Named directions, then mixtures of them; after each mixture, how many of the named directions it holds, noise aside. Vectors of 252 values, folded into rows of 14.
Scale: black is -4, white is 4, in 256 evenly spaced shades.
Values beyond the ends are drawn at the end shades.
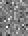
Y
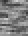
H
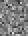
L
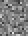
one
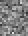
three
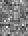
two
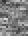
two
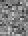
two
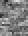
two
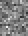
three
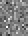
one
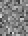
two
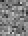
two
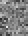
three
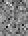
two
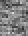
two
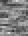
one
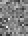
three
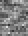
two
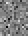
one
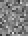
two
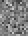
two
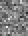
three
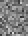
two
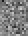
three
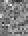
three
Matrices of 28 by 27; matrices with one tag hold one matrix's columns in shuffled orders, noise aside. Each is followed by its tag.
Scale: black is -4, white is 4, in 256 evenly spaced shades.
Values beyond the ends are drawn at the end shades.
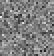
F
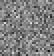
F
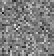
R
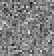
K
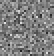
F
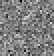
F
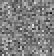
R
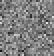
F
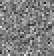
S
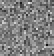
K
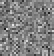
R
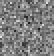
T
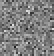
R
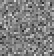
S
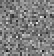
F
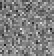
K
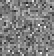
S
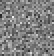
F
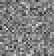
R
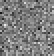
R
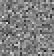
F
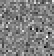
T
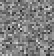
R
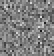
T
